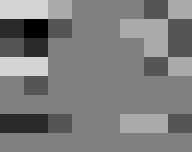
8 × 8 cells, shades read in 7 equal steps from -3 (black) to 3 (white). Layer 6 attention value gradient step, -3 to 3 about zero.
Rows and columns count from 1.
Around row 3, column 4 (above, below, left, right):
0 0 0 0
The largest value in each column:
2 2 1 0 0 1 1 1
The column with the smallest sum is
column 2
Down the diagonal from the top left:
2 -3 0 0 0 0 1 0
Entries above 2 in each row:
0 0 0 0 0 0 0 0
